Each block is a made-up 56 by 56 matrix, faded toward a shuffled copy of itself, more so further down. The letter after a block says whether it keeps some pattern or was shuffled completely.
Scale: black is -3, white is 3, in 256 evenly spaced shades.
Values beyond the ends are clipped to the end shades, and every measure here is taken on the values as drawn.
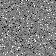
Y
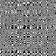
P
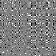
P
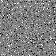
Y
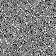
Y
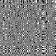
P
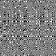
P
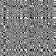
P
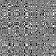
P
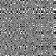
P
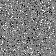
Y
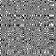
P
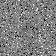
Y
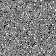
Y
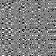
P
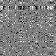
P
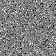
Y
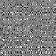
P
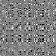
P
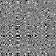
P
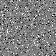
Y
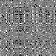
P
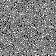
Y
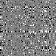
P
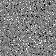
Y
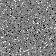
Y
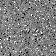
Y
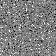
Y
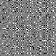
P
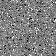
Y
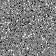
Y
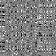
P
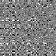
P
